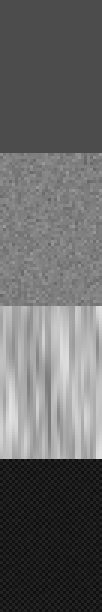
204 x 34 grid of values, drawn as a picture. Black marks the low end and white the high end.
It is made of 4 by 1 panels. Panel 1,1: low, flat. Panel 2,1: middling, fine-grained, faint in contrast. Panel 3,1: high, streaked downward. Panel 4,1: very low, checkered, faint in contrast.
